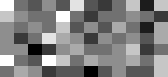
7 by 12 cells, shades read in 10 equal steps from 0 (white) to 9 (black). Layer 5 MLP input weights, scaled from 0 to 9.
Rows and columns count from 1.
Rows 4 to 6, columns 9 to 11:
5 4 6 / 4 2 7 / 4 3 5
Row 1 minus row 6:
0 0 0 4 4 -4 3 3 1 -1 3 0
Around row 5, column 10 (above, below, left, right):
4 3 4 7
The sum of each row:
52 54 55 53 59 39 64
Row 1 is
0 5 6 4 6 1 6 7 5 2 8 2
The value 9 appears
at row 5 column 3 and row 7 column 7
